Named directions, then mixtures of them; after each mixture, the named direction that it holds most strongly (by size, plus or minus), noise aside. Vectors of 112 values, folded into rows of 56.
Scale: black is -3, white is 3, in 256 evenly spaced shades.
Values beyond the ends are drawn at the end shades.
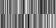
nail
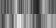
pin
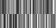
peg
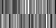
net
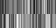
pin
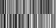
peg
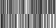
nail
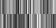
peg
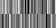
net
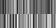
peg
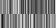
net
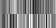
peg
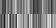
pin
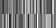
peg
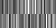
net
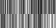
nail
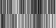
pin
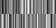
net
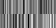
nail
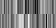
nail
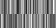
peg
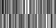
net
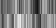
pin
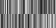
nail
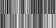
nail
